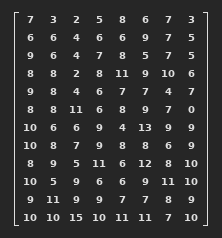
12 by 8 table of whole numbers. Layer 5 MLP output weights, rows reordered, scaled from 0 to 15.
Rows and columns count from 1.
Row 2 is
6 6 4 6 6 9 7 5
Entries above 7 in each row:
1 1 2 6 2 5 5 6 6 5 6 7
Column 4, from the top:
5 6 7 8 6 6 9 9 11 6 9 10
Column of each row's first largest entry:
5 6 1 5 1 3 6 1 6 7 2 3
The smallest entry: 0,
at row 6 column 8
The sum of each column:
104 88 78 92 90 105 91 83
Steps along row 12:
same up down up same down up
